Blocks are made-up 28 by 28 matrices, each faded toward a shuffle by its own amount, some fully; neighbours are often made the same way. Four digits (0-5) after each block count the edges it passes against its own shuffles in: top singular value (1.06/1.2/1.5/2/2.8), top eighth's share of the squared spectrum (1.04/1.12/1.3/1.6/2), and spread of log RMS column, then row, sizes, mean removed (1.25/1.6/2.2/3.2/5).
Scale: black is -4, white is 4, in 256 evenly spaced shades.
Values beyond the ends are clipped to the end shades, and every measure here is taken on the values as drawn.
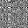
3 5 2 2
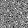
0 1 0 0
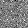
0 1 0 0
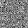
2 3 1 1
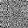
3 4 2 1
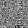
2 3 2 0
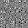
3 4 2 2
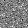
0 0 0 0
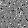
0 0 0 0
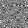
2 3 0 2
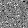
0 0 0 0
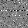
2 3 0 1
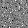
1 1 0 0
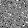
0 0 0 0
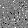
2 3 0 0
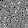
1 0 0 0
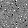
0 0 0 0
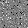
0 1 0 0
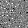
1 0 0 0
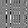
4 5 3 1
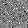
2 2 0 0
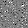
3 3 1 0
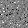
1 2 0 0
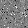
1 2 0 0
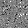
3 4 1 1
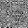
3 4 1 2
